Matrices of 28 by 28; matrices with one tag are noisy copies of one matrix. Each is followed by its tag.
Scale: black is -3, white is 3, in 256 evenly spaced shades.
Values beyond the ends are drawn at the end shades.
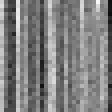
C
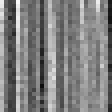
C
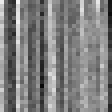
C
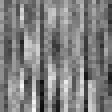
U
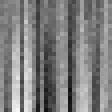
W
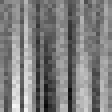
W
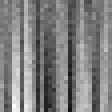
W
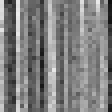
C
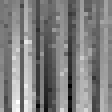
W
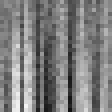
W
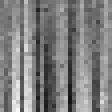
W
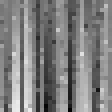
W
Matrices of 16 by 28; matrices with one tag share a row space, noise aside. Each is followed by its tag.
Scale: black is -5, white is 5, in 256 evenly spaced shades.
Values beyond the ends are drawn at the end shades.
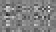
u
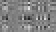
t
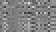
t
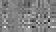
t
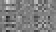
u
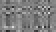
u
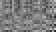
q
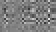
t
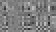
t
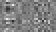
u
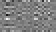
u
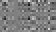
t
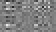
u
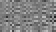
q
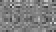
q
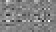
u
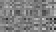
q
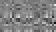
q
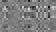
t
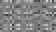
q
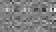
q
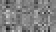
u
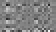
u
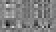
u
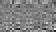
q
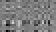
u
